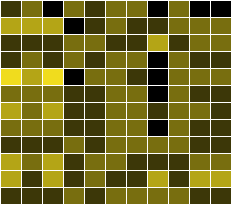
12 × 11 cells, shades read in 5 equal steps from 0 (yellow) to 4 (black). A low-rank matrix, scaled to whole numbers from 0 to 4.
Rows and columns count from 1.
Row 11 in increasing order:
1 1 1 1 1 2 3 3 3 3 3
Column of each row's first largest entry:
3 4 1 8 4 8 4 8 1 4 2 1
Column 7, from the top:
2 3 3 2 3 2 2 2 2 3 3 2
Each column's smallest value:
0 1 0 2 2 2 2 1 2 1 1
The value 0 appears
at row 5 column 1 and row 5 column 3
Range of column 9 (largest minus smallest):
1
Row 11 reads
1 3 1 3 2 3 3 1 3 1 1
